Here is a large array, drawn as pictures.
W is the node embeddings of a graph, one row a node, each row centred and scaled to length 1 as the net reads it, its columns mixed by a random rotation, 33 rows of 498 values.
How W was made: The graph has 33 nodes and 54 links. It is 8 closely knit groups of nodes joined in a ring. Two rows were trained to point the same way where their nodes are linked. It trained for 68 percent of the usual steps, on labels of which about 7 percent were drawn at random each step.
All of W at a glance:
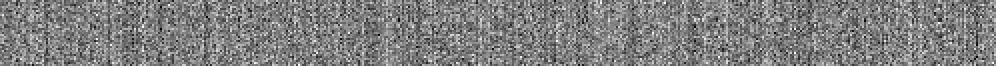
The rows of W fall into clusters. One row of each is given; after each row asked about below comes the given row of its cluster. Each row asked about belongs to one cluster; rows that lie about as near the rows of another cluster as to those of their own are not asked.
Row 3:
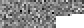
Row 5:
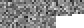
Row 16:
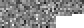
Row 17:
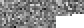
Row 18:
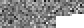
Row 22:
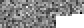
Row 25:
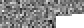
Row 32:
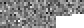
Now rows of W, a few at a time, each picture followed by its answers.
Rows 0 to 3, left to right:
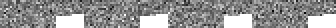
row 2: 16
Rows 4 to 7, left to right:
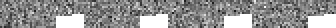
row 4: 32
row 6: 16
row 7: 17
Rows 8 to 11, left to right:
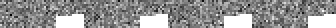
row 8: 5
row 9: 18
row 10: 18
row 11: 32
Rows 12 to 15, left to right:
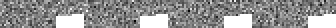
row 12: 25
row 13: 25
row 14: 3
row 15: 32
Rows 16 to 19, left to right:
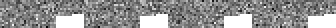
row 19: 17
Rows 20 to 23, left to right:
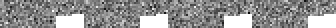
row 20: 25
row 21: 17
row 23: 25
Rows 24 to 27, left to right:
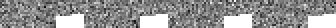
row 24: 22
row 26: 3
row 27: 16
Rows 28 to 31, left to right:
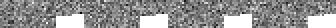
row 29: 5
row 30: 16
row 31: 17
